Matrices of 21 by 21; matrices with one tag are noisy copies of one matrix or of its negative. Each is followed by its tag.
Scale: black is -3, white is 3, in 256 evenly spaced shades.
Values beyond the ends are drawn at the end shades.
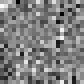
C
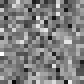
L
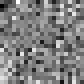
C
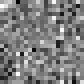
C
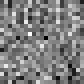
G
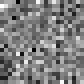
C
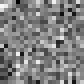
C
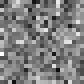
L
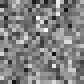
L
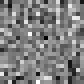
G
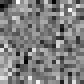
C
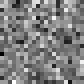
L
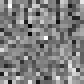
G
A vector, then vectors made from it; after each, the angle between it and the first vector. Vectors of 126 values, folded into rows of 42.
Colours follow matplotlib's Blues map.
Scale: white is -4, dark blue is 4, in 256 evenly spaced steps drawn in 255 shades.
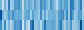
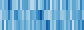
orthogonal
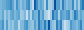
orthogonal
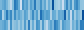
orthogonal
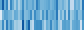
nearly opposite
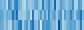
partly aligned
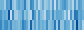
orthogonal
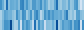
partly opposed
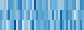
partly aligned
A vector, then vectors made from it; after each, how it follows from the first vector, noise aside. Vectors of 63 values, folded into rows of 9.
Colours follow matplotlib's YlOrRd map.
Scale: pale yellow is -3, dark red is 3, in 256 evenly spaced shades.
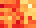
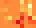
partly zeroed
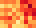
negated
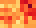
negated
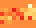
partly zeroed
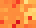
partly zeroed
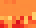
partly zeroed
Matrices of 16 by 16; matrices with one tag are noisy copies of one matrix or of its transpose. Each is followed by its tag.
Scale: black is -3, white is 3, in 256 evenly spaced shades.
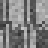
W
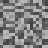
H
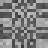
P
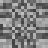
P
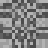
P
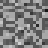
H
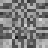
P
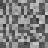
H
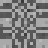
P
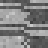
W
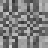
P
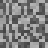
H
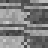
W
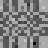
P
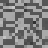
H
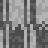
W
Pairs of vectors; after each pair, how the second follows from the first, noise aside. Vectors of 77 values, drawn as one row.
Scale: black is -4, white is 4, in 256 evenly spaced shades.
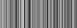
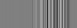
partly zeroed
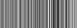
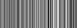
negated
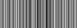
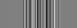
partly zeroed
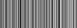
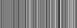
partly zeroed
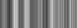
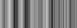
negated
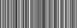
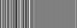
partly zeroed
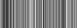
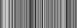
negated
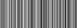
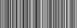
negated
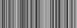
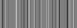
partly zeroed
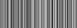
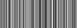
negated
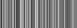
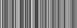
negated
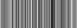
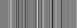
partly zeroed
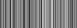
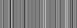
partly zeroed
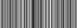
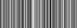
negated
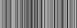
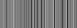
partly zeroed
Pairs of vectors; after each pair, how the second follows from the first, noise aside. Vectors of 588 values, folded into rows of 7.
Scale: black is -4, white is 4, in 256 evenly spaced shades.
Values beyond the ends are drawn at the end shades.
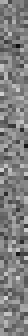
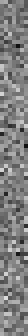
copied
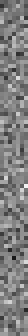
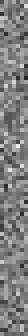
shuffled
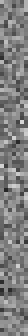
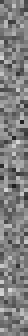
negated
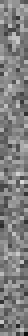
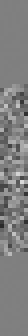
partly zeroed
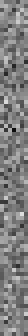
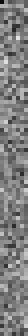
shuffled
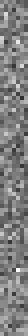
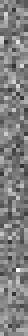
copied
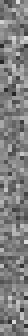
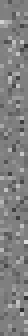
partly zeroed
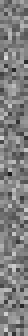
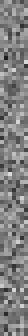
negated
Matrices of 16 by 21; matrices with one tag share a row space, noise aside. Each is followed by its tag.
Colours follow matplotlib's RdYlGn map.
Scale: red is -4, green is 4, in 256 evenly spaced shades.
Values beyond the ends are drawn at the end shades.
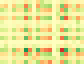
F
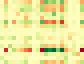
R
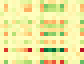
R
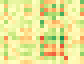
R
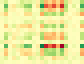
R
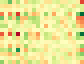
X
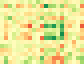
R
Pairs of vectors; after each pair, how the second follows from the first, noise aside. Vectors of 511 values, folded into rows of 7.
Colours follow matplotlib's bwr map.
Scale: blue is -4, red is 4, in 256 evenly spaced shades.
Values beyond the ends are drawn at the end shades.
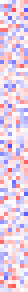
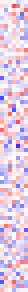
reversed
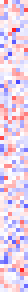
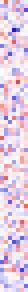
sign-scrambled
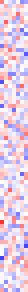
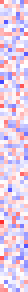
sign-scrambled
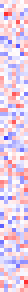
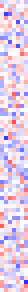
sign-scrambled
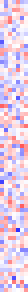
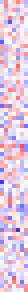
sign-scrambled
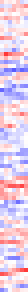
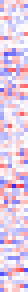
sign-scrambled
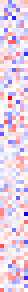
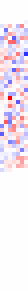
partly zeroed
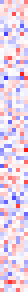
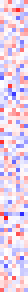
reversed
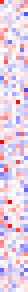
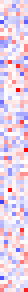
reversed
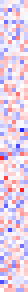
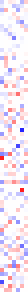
partly zeroed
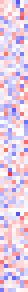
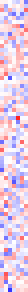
reversed
